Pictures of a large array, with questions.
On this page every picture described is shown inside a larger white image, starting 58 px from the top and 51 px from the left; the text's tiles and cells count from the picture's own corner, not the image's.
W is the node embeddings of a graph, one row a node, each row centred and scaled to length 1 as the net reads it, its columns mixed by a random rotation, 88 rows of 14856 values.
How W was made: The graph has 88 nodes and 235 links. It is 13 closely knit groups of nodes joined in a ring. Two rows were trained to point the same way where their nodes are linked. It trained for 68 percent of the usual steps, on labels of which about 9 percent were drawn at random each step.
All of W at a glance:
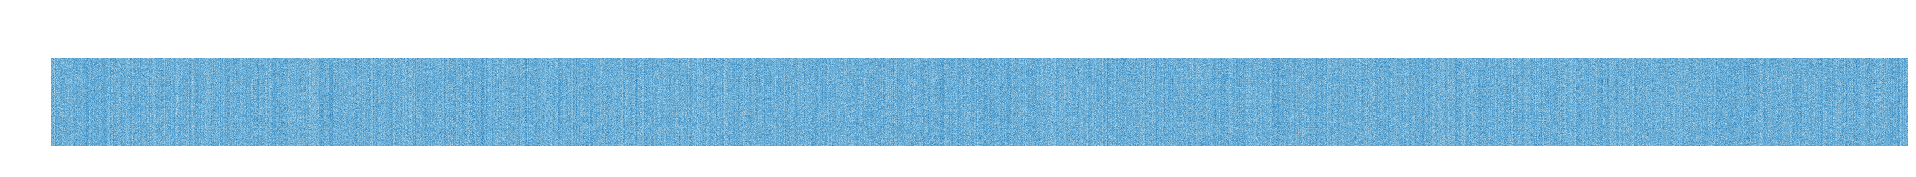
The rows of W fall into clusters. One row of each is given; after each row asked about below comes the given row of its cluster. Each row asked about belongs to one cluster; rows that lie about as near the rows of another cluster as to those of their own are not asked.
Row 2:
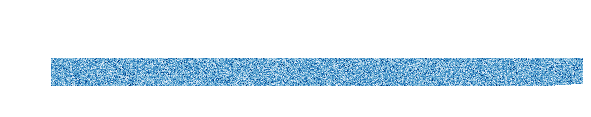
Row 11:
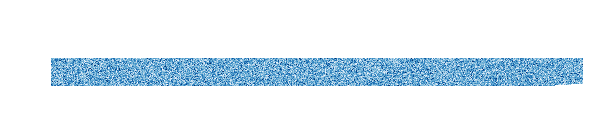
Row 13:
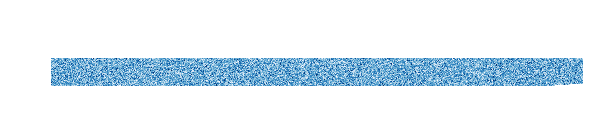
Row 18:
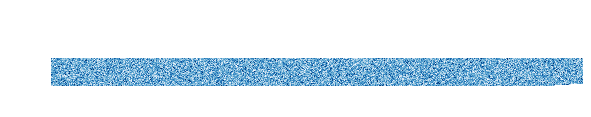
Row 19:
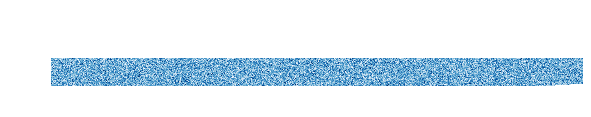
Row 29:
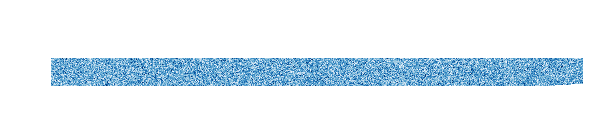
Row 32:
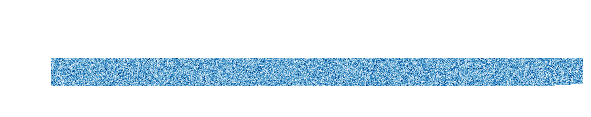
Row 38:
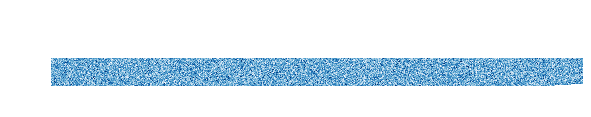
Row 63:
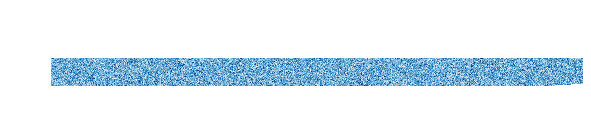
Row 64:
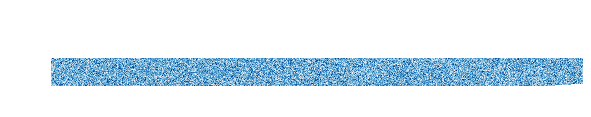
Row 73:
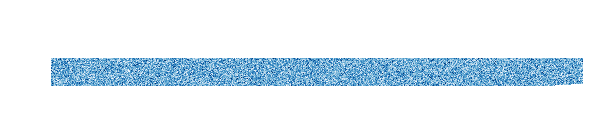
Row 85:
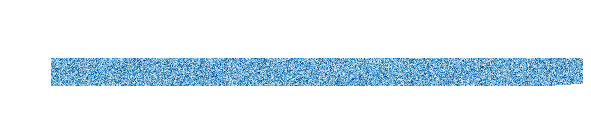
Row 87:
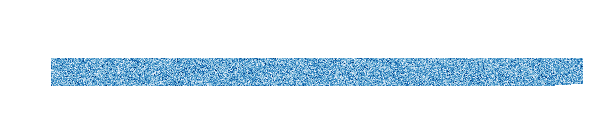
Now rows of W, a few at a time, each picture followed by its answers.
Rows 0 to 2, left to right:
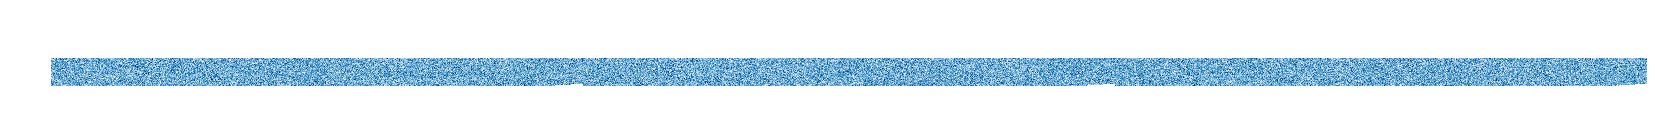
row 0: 73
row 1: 19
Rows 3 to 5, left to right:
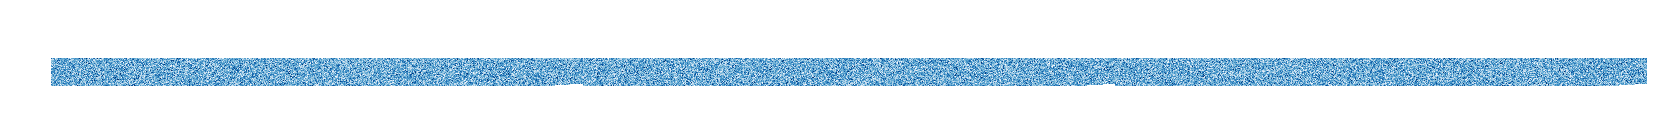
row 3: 13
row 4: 63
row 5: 19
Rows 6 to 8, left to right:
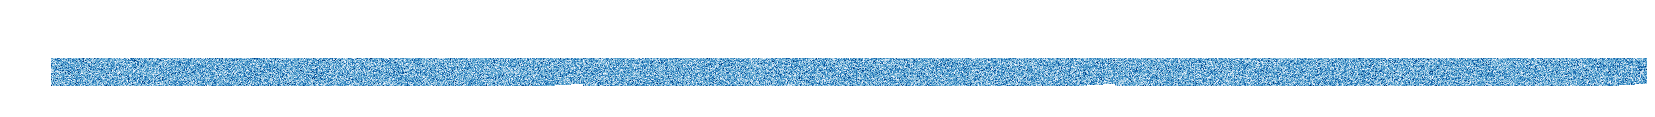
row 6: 87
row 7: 32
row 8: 63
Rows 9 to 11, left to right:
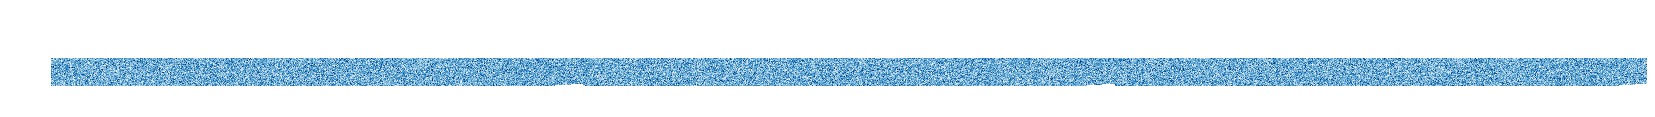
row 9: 2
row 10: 18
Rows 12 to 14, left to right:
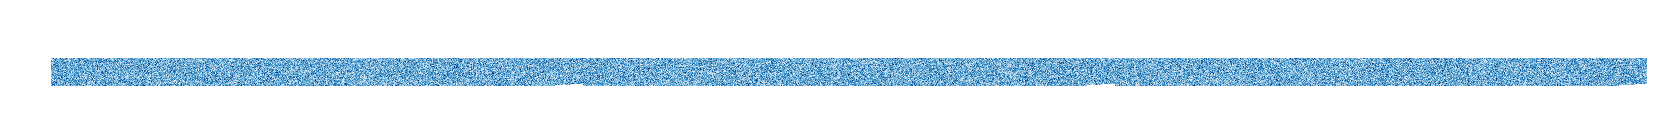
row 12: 38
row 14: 2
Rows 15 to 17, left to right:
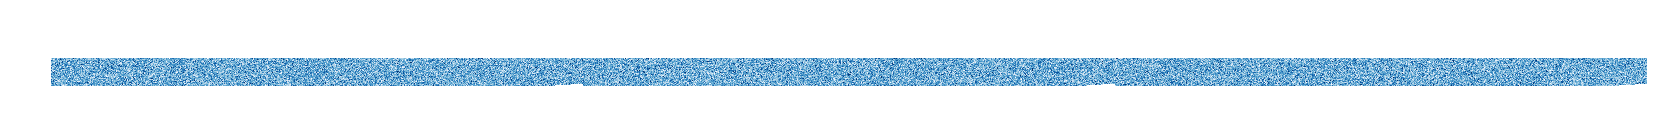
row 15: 73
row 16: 13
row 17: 64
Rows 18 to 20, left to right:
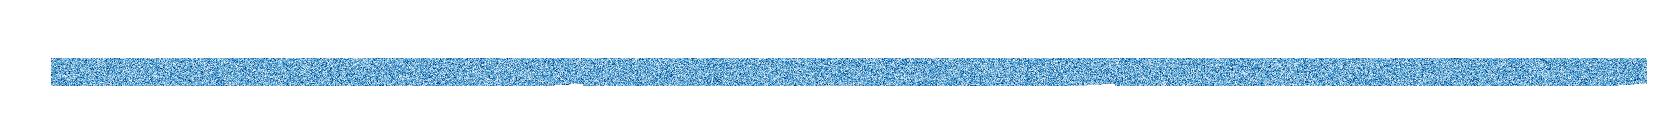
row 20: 13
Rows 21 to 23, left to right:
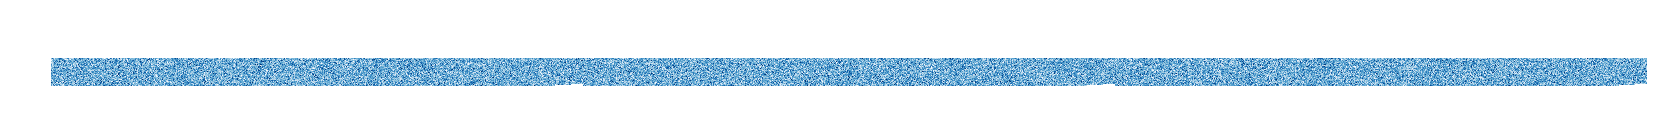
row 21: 32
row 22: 29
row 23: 32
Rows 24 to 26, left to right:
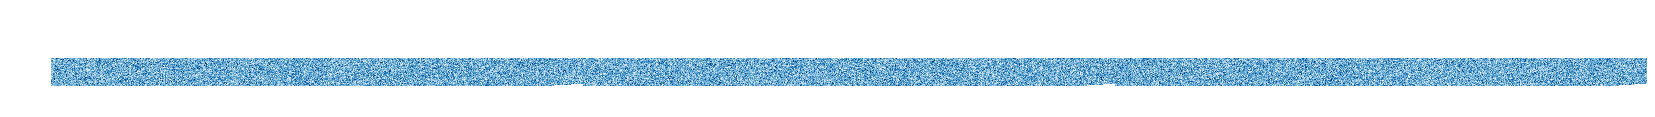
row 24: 73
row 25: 32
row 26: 38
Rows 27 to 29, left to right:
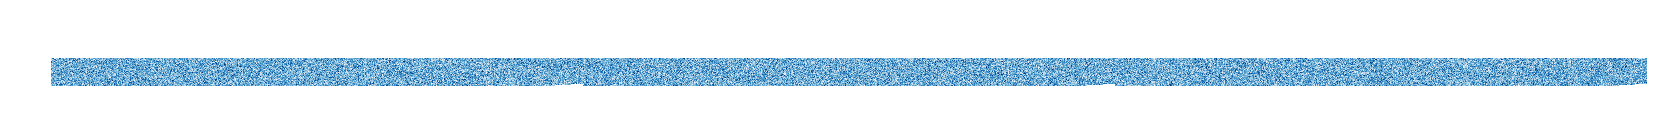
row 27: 64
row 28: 38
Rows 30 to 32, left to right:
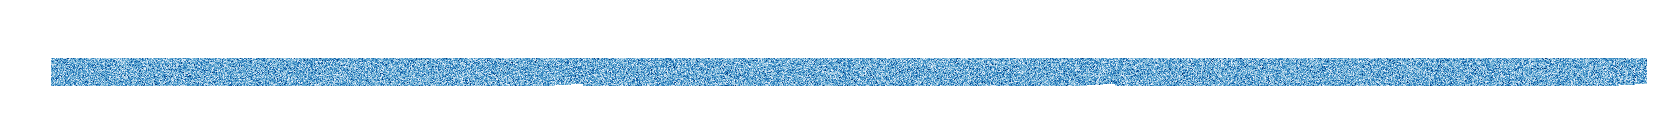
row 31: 29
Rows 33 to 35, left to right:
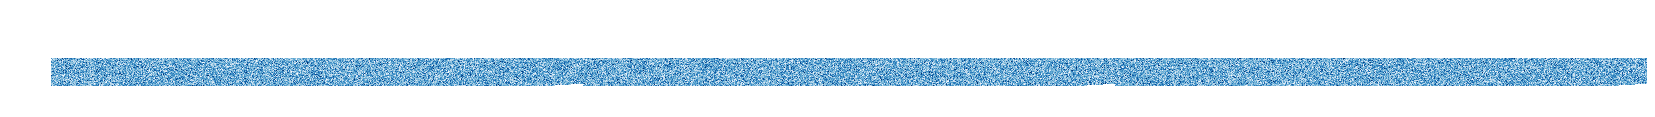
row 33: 29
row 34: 73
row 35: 11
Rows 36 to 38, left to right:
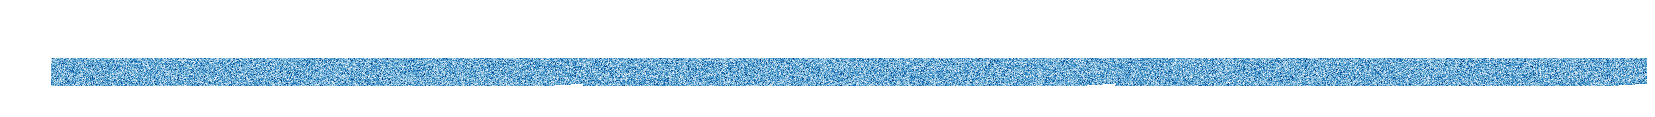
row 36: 63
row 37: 85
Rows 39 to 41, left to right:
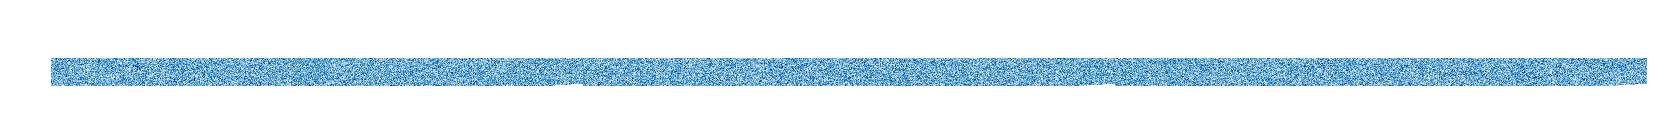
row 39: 73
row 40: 32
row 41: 64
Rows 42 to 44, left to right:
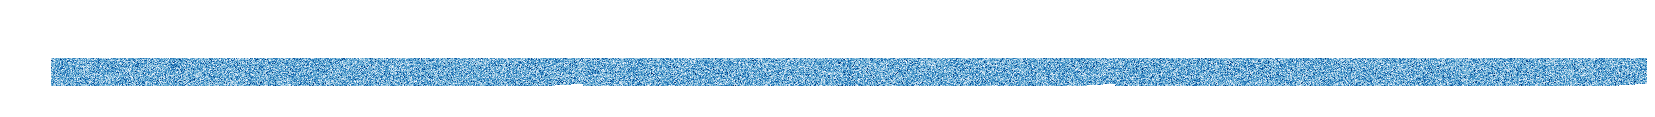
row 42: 73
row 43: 29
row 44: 85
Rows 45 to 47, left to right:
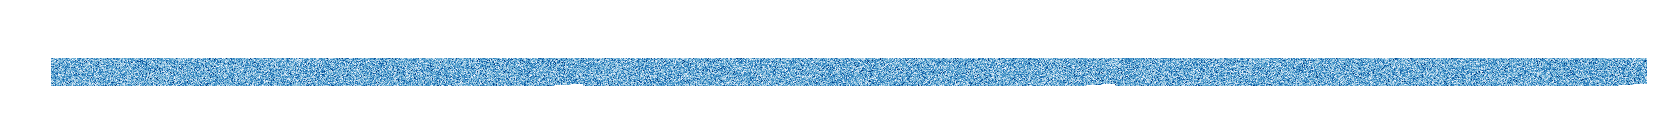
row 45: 2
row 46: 18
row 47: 13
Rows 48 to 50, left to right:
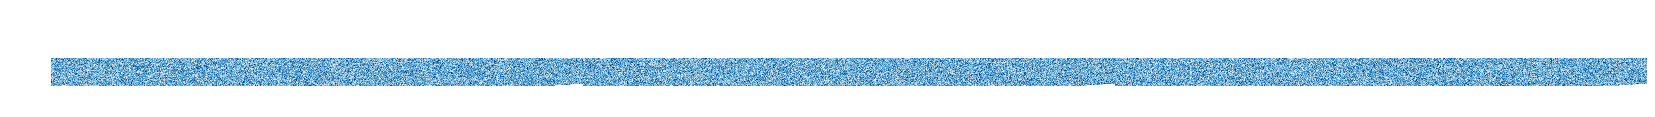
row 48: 73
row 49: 38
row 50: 19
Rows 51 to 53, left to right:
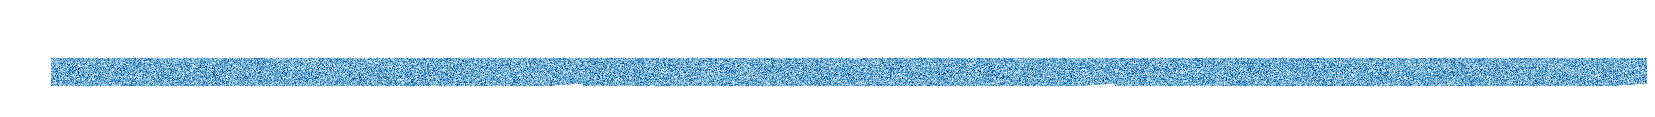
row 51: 85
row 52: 13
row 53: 87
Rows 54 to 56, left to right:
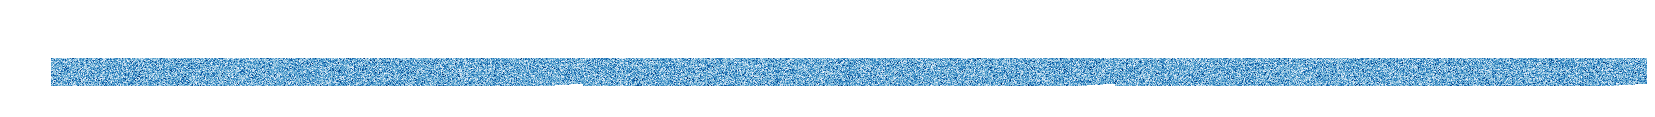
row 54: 19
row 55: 29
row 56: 19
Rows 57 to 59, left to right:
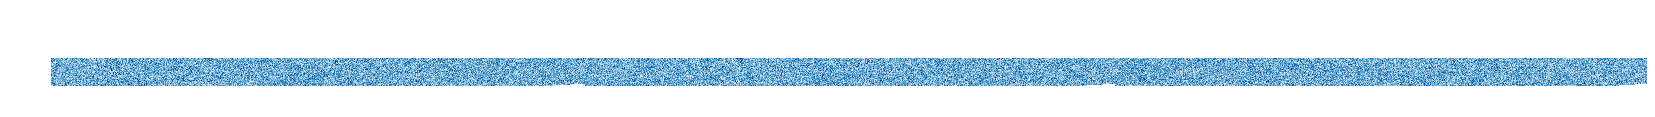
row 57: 18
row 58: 18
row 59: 87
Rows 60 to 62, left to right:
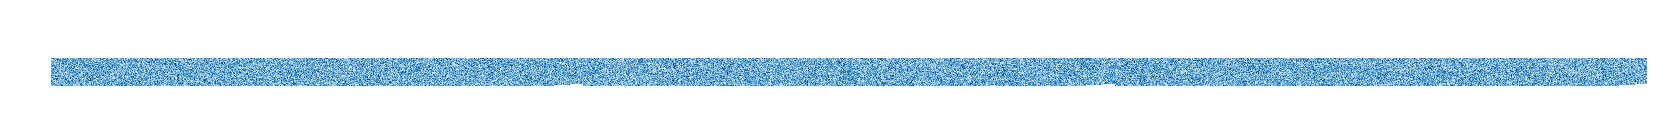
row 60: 63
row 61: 29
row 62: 87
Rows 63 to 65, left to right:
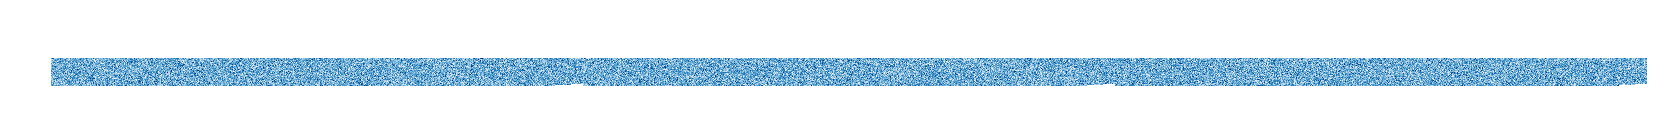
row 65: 11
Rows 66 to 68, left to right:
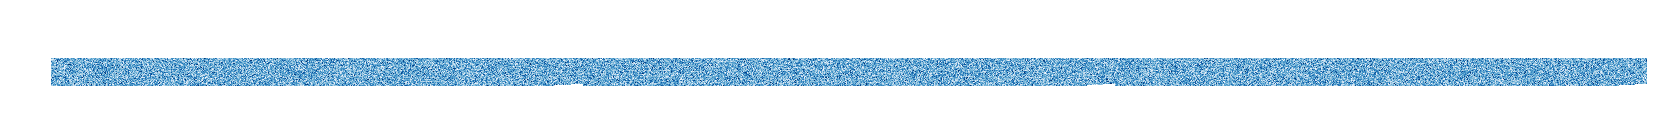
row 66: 63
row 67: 38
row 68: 73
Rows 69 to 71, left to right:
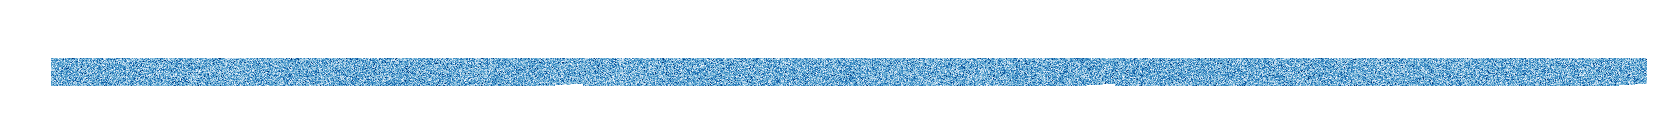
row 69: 19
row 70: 29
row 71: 85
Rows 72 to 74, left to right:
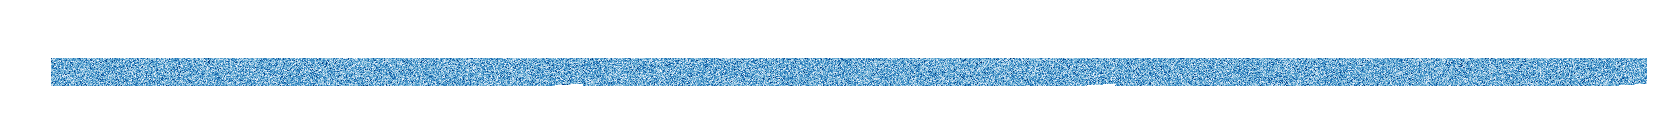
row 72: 18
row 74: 38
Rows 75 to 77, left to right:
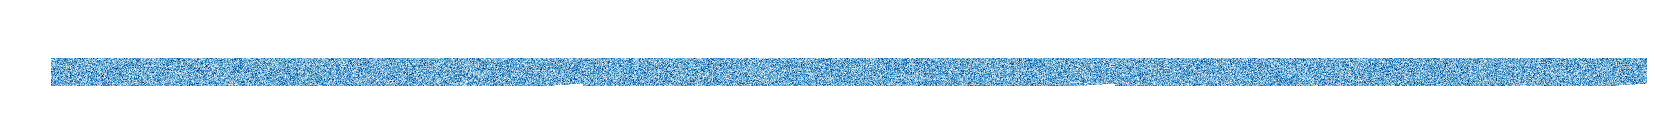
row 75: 13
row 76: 19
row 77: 2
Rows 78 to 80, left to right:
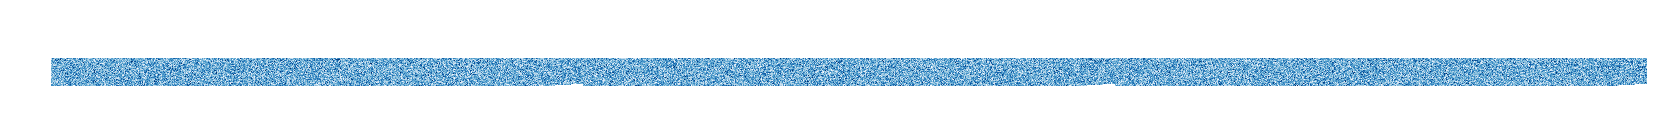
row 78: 63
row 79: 29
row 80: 63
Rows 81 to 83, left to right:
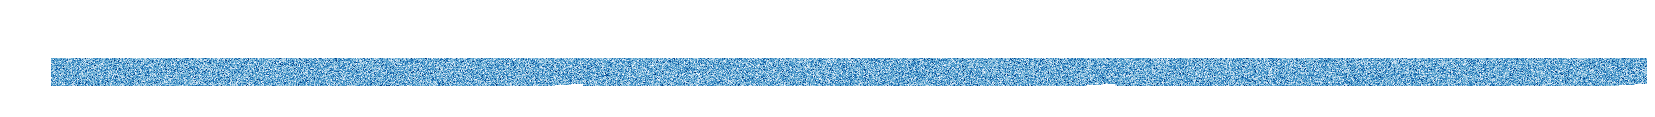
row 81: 11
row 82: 2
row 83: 18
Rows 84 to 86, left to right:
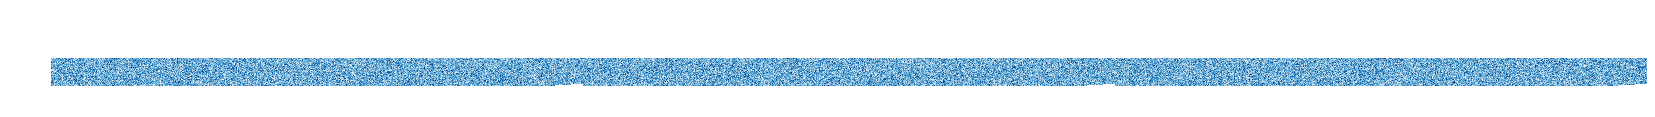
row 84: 87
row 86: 63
